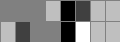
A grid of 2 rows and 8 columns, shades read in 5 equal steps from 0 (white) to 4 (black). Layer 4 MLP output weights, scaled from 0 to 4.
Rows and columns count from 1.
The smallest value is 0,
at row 2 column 6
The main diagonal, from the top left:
2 3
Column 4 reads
1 2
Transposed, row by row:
2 1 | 2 3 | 2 2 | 1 2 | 4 4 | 3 0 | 1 1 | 1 1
